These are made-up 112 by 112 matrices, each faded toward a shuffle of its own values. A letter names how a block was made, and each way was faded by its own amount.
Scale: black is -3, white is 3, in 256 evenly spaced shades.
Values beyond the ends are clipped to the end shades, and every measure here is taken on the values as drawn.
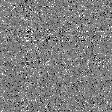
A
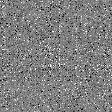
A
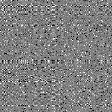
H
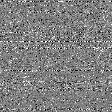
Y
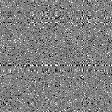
H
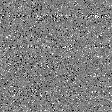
A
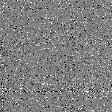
A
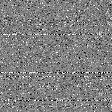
Y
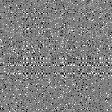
H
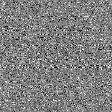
Y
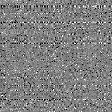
H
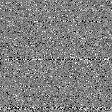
Y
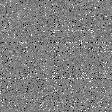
A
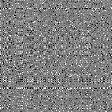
H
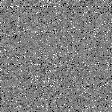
A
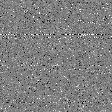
A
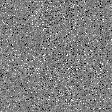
A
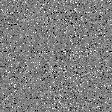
A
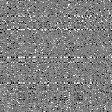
H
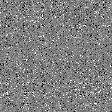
A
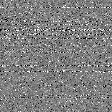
Y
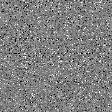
A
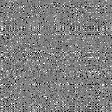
H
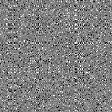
H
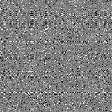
H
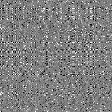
H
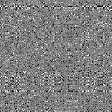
H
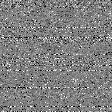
Y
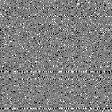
H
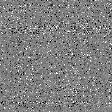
A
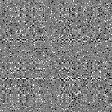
H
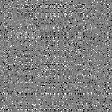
H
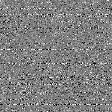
Y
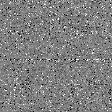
A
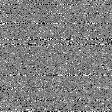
Y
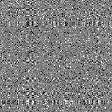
H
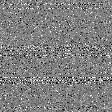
Y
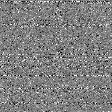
Y
